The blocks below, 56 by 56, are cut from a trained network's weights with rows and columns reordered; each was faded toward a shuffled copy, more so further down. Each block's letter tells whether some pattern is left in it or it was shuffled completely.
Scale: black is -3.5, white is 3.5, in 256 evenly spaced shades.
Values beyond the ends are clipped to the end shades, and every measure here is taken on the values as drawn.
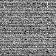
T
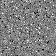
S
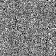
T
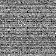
T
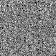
T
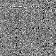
T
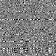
T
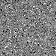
S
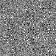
T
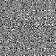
T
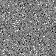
S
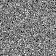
S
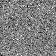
S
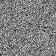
S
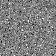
S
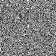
T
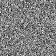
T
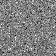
S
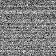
T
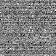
T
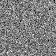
S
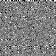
T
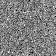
S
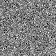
S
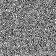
S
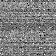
T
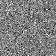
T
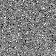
S
